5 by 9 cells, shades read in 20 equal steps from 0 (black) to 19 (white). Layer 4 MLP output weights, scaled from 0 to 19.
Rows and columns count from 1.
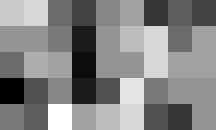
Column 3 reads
8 9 12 10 19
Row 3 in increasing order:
1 8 11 11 12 12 12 13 16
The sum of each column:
43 53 58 22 52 70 51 42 51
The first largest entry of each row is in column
2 7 7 6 3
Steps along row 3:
up down down up same up down same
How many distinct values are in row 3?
6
